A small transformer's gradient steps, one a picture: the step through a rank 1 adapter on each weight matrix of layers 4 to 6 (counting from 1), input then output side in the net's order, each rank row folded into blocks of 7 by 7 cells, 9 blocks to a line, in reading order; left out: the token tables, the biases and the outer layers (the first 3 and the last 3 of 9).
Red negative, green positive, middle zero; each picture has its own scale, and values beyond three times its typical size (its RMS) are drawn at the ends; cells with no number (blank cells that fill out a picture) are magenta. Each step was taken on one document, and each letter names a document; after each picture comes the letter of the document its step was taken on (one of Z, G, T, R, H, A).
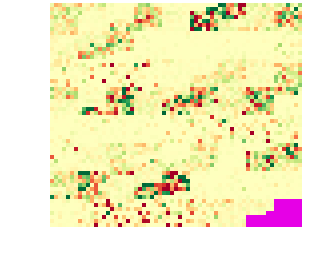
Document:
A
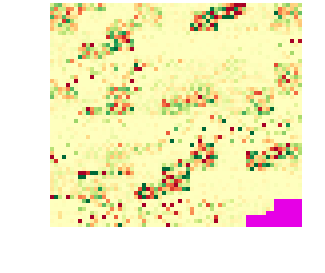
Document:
A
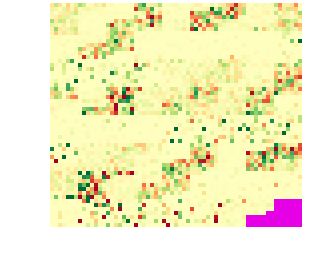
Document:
A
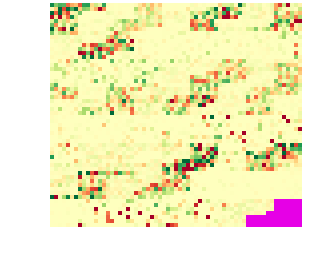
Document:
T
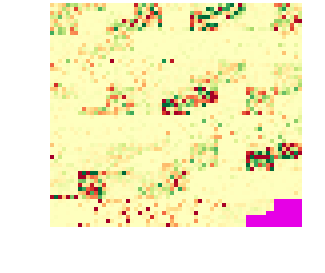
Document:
T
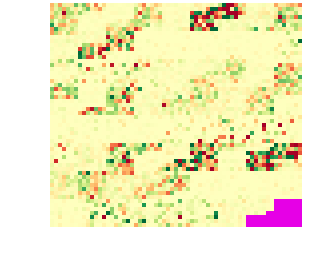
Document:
A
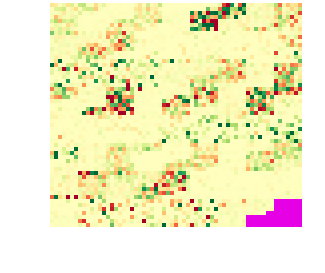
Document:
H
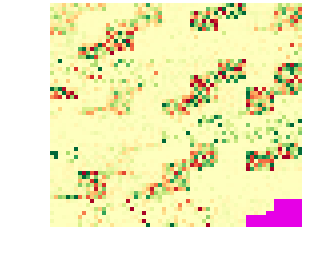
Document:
H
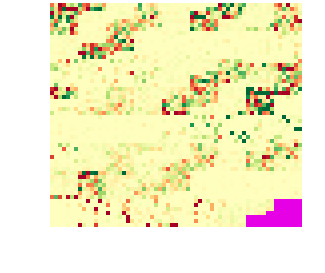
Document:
T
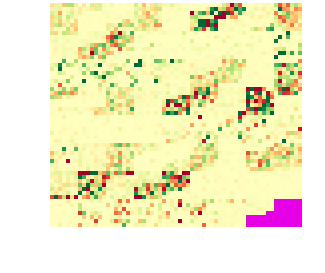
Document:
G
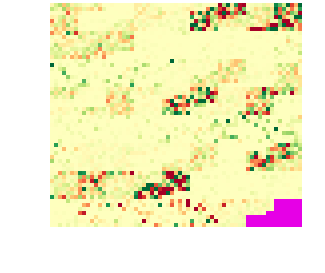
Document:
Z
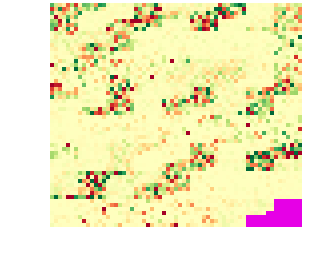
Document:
H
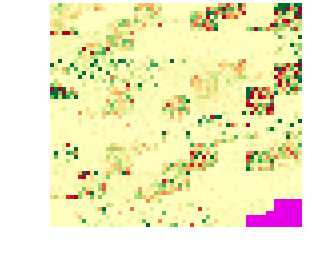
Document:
H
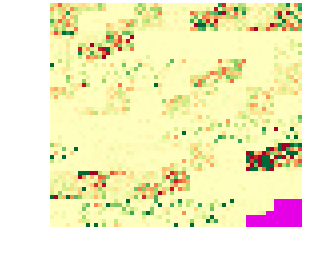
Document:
Z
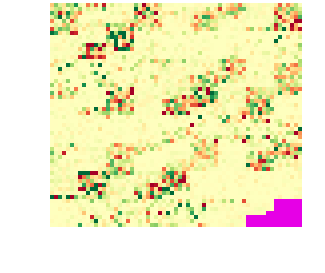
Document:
G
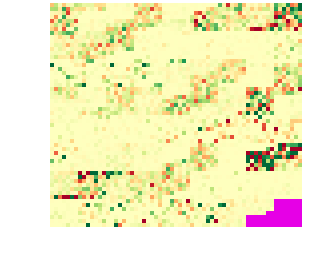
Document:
Z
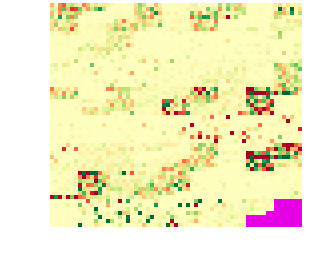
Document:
T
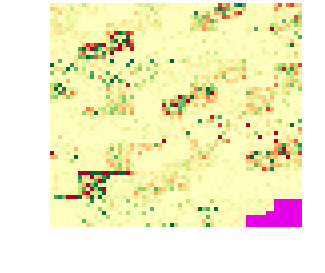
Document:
H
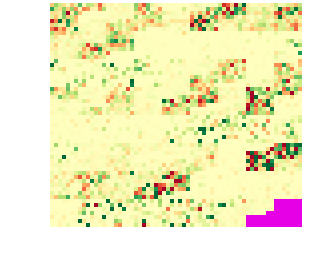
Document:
Z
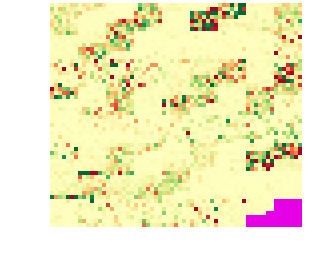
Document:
H
